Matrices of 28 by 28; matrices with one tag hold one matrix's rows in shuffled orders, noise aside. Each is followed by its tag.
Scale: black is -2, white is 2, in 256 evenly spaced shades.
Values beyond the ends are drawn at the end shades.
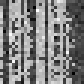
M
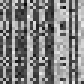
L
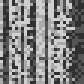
M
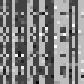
L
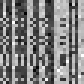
L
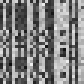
L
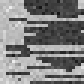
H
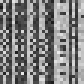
L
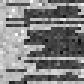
H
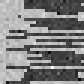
H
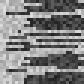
H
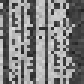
M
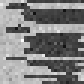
H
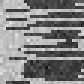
H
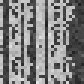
M
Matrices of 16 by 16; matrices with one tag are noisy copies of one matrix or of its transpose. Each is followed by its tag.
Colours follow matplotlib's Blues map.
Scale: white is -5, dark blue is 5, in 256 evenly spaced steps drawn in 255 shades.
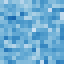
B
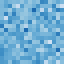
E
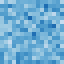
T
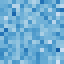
E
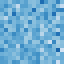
E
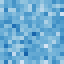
T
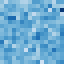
B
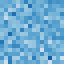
E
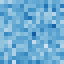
T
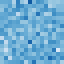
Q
